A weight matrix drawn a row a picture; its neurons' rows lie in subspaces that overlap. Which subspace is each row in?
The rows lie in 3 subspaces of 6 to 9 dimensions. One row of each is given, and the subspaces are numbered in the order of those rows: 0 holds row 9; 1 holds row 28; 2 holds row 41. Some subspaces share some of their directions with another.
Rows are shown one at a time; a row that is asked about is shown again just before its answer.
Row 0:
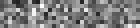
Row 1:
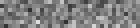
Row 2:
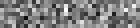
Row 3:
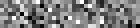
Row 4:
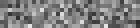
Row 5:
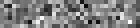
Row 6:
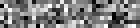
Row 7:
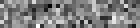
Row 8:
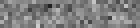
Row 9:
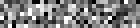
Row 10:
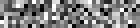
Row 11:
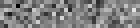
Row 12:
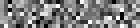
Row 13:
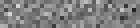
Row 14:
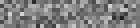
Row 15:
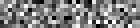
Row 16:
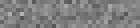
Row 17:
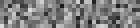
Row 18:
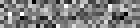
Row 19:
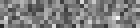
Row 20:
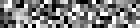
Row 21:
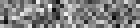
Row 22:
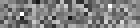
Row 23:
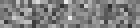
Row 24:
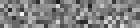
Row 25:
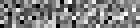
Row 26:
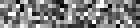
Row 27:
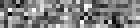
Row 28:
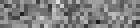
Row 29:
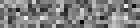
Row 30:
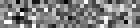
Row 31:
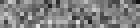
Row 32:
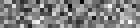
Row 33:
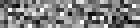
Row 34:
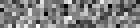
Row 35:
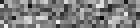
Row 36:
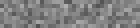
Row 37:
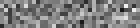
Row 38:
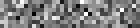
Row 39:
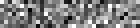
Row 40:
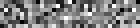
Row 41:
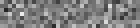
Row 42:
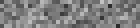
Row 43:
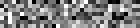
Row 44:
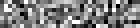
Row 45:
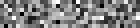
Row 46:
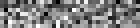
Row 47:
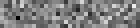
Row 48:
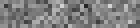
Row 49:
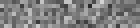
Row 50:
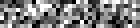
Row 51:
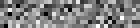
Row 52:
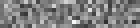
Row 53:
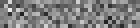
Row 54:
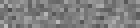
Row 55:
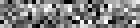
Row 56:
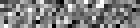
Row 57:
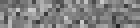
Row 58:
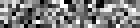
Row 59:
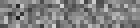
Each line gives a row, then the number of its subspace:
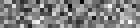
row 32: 1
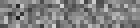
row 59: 1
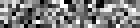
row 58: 2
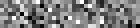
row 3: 1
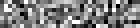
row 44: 2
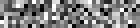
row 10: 1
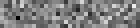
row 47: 1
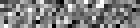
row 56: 2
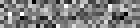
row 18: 2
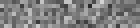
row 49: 0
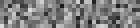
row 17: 1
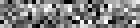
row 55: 2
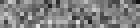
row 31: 2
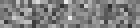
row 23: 1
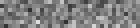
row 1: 2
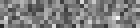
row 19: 1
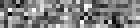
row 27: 1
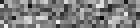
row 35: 0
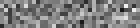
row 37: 0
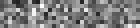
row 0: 1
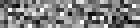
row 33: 1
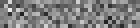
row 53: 1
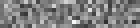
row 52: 2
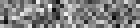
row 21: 1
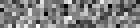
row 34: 0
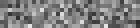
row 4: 1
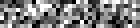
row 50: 2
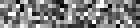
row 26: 1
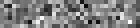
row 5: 1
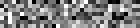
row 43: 2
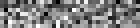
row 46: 2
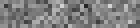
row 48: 1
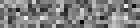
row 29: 0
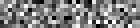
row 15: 1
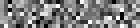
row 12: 1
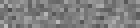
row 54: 0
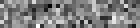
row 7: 2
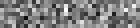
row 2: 0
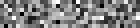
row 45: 0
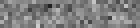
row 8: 2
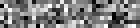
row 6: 2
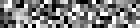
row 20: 1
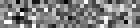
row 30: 1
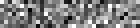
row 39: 2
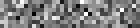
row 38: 1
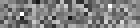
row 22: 1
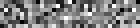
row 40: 0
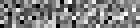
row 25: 0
